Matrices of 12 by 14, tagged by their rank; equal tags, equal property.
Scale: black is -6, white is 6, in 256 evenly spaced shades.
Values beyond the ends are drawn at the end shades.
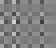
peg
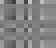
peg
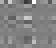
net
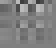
peg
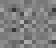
net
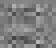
net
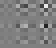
peg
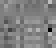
net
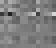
net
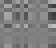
peg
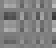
peg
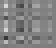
peg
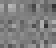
net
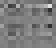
net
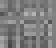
net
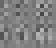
net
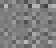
net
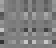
peg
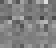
net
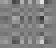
peg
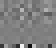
net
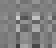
peg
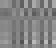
peg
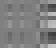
peg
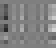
peg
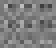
net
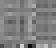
net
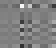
peg
